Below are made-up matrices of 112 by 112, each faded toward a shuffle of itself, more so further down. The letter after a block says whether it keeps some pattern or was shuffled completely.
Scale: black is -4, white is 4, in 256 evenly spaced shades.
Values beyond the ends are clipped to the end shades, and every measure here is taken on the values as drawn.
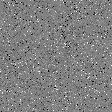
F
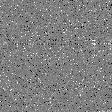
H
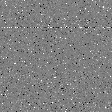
H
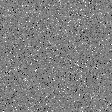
F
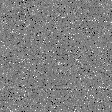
H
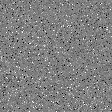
F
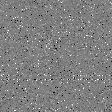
H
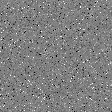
F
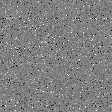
H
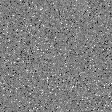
F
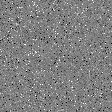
F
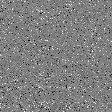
H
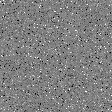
F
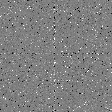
H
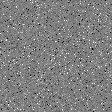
F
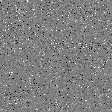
H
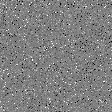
H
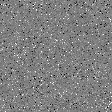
H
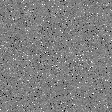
F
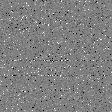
H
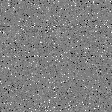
H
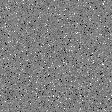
F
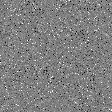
H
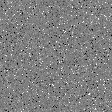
F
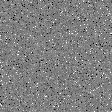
F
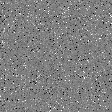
H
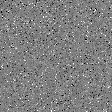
F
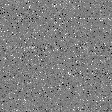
H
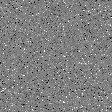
F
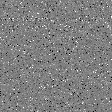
H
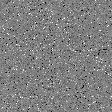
H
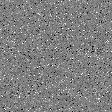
H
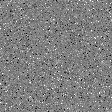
F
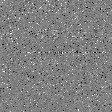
H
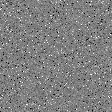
F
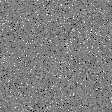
F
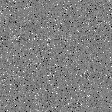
H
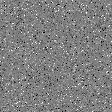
H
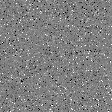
H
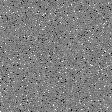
F
